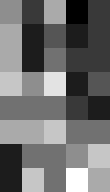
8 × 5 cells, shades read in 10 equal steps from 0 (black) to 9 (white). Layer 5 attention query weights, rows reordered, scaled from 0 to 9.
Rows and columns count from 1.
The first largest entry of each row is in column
3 1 1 3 1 3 5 4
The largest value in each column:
7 7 8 9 7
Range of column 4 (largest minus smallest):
9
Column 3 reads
6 3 4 8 4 7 4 4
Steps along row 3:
down up down same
